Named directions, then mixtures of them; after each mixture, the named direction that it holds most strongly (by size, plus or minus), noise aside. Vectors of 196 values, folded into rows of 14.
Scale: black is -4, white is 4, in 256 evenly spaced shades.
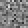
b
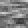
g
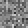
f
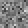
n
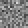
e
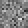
n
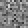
b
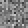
f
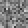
f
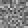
e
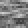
g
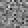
b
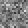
n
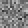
e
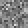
n
